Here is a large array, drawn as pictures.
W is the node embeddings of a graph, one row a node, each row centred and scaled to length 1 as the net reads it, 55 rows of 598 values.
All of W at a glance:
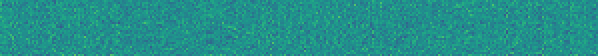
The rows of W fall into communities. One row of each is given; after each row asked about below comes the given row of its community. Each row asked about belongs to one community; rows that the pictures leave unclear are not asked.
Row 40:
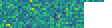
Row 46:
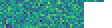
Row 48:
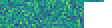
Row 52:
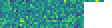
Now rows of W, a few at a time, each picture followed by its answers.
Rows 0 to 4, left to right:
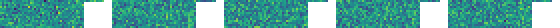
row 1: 48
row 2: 52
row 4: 46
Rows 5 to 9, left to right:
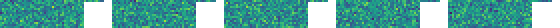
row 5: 52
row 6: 46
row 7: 40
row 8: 48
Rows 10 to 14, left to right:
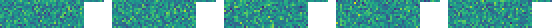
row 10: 48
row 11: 52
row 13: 46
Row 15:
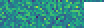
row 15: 48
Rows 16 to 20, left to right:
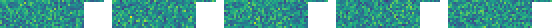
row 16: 48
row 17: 48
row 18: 48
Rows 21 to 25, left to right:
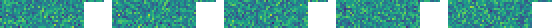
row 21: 52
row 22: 52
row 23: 52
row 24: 40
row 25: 48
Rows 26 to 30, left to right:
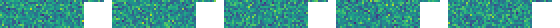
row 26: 40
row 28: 52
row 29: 46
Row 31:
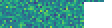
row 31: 40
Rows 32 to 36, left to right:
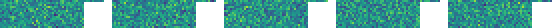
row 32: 40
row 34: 48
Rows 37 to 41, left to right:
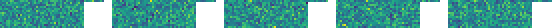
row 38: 48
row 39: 40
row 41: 40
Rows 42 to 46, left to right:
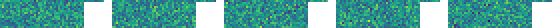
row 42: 40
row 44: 40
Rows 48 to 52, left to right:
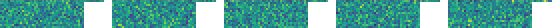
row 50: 40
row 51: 52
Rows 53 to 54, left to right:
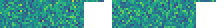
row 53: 46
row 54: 48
